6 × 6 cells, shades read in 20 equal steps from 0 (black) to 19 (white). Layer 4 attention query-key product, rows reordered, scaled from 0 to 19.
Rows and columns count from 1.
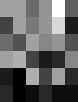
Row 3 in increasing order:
6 6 8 10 11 12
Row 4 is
12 13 5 2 3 10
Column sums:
42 43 48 42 62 29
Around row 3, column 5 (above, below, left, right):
16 3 10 6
